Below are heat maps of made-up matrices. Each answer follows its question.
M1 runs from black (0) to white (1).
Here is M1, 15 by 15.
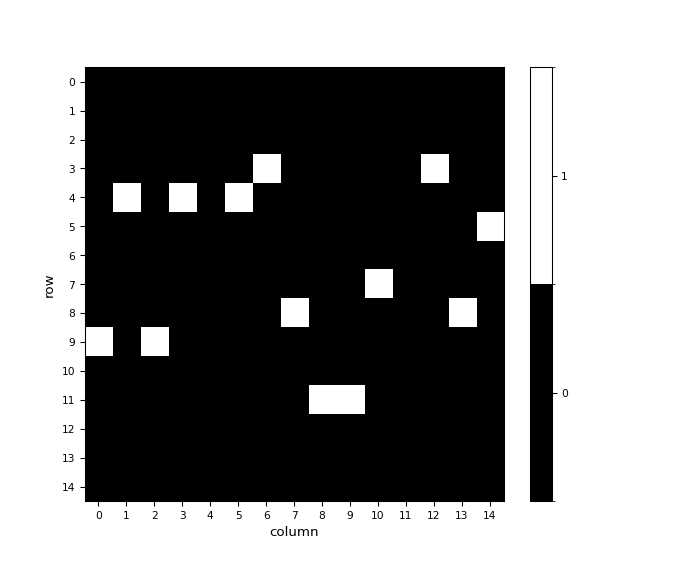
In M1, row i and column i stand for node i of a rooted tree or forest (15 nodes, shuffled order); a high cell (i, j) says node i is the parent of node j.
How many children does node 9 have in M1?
2
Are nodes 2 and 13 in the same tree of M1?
yes
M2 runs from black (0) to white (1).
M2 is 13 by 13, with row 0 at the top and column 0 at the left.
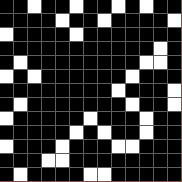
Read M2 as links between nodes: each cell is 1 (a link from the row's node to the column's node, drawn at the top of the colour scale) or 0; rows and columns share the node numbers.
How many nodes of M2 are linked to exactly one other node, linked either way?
1
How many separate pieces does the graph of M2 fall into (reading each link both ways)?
1
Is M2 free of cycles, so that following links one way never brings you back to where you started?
no
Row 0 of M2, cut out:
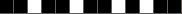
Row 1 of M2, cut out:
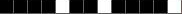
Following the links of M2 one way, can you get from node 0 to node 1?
yes
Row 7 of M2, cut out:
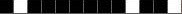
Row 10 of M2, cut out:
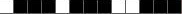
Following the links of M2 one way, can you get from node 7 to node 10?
yes
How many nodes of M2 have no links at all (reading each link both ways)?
0
